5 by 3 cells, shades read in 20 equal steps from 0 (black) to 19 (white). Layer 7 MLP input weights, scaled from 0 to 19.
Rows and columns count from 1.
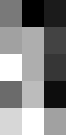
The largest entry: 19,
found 2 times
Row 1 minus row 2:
-3 -13 -3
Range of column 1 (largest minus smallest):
11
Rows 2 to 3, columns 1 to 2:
12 13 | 19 13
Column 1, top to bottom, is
9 12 19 8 16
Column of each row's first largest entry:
1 2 1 2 2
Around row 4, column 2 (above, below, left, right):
13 19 8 1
